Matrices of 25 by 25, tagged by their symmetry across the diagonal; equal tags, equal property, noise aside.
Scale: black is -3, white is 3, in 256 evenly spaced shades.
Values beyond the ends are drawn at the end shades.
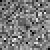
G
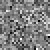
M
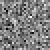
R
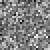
G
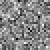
G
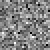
R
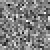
R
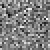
R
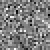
M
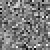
R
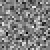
M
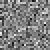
M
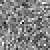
G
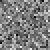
G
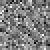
M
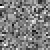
R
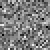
R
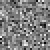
M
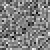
G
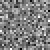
M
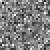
G
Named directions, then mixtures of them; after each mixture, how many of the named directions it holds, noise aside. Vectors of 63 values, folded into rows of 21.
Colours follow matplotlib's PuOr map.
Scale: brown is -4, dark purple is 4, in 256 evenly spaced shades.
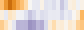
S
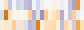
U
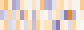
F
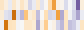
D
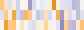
two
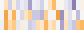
two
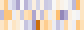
two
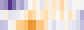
one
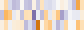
two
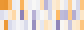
three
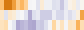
one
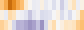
one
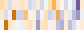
one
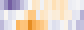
one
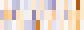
three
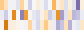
two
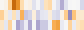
two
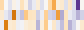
one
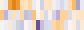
three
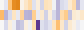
three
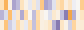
one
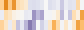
two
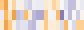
three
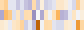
two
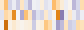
three
